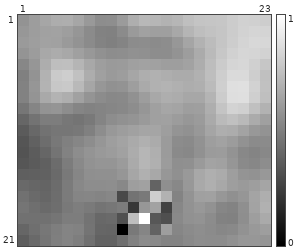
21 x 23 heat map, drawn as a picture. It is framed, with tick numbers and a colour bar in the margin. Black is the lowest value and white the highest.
Ninth with the highest average: top right. Roughest part: bottom middle. Slope: up to the top right. Grain: blotchy. Average level on the scale: 60%. Mirror symmetry: none. Odd patch: rougher, in the bottom middle.
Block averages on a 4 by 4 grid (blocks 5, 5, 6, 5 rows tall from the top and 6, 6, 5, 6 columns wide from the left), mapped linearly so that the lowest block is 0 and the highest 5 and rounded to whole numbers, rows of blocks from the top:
3235
2235
0222
0012
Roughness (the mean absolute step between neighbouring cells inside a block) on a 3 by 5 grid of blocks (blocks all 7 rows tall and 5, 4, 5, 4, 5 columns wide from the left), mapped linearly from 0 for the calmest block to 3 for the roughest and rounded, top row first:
00000
00000
00300
